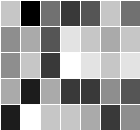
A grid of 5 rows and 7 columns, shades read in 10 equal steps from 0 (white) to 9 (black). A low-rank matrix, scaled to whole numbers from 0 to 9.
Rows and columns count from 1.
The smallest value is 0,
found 2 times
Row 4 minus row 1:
1 -1 -2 0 1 2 1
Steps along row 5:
down up same up up down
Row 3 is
4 2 7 0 1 2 1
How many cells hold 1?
3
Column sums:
21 22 23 17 19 18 18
